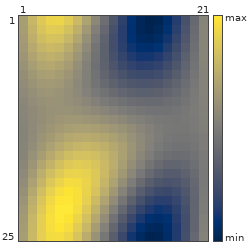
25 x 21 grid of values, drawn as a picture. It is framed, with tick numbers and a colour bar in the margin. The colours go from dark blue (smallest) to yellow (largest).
On average the colour sits 50% of the way up the scale. The bottom left is the ninth with the highest average. There are no lone odd cells. Values change most from cell to cell in the bottom middle.
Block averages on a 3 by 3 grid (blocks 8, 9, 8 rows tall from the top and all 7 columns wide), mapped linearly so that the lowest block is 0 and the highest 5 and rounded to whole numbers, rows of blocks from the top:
400 | 332 | 520
